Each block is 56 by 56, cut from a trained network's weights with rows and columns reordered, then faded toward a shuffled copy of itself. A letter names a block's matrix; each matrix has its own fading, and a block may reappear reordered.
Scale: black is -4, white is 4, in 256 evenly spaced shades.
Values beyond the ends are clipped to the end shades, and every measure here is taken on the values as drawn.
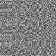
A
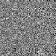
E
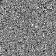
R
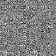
E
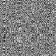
A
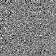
E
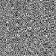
E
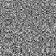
A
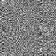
A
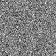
R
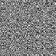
E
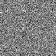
R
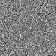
R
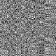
A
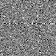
R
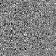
E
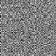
A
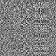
A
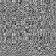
A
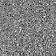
R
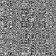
A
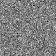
R
